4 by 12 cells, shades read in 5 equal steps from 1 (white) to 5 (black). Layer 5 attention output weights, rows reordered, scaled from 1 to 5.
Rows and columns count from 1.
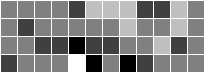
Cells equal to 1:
1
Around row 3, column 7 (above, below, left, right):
3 3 4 3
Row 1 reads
3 3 3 3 4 2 2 2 4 4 2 3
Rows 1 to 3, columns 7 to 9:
2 2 4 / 3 2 3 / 4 3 3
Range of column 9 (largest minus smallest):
1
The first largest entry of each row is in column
5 2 5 6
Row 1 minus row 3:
0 0 -1 -1 -1 -2 -2 -1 1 2 -2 0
